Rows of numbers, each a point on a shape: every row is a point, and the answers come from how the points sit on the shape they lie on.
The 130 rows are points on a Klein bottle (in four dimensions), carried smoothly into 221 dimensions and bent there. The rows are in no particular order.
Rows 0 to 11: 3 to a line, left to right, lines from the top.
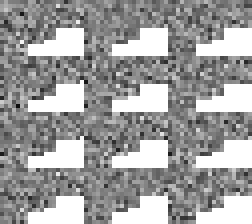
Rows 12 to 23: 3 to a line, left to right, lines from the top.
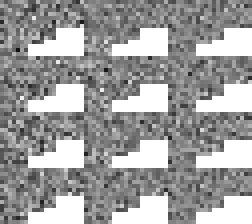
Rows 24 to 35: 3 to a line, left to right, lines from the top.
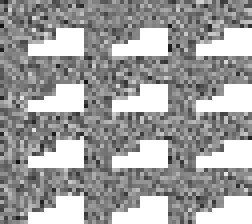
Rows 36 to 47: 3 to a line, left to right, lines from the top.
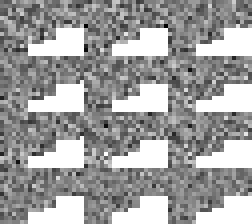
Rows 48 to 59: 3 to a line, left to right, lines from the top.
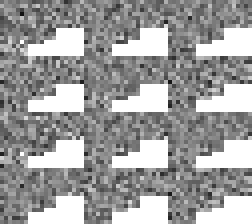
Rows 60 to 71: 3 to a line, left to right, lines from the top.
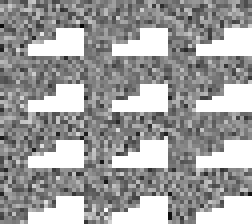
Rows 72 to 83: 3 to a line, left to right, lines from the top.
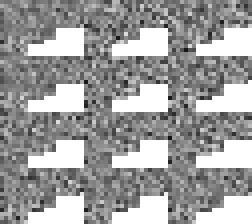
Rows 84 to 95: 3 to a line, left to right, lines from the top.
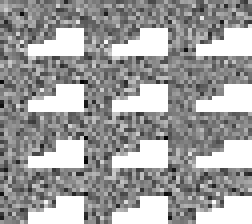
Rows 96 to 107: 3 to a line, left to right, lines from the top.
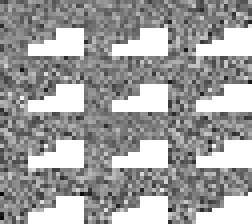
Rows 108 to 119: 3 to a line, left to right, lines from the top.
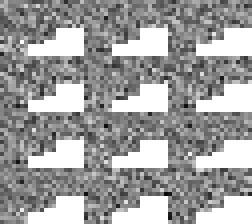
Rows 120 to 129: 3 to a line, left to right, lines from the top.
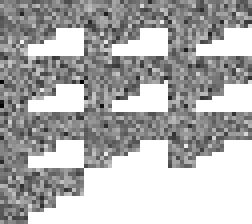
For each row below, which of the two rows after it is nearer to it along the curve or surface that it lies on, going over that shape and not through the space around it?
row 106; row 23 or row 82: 23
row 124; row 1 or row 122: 122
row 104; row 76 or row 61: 61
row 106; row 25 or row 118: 118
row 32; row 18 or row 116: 116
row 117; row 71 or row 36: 71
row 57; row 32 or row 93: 93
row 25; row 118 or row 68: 118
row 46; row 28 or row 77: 28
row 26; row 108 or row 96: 96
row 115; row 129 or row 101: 101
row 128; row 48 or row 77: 48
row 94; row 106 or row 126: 106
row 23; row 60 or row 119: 119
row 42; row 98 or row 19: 98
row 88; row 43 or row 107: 43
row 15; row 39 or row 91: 91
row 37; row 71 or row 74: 71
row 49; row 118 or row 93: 93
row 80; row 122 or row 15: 15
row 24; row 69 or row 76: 76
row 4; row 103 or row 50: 50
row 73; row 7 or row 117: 7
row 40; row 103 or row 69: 69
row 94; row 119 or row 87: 87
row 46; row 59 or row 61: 59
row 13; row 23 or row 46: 46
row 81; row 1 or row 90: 90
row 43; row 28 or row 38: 38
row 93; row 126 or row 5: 5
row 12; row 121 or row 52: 52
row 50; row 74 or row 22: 22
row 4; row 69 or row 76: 76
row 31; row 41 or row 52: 41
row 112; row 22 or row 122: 122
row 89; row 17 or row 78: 78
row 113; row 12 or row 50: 12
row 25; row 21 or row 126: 126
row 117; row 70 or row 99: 70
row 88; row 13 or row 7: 7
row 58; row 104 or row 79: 104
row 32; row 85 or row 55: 85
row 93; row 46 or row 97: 46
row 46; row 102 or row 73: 73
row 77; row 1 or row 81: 81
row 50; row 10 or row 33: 10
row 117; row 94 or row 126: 94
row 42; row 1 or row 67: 67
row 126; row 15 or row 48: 15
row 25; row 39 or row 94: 94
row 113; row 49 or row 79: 49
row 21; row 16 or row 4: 4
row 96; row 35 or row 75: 35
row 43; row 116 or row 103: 116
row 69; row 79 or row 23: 23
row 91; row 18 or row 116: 116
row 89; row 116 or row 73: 116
